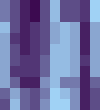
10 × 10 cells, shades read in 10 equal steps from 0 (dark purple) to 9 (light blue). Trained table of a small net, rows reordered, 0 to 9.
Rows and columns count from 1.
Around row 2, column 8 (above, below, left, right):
3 7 3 2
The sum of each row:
37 37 47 45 47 50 48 42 50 52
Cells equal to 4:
7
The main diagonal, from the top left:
5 3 1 2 3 8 8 5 1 3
